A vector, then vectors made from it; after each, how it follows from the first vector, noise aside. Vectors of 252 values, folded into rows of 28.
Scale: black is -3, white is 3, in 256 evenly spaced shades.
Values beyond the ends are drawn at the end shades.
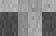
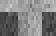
copied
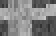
wrapped around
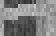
wrapped around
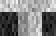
scaled up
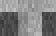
copied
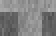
shrunk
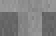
shrunk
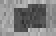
wrapped around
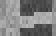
wrapped around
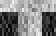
scaled up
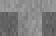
shrunk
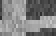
wrapped around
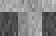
copied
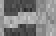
wrapped around
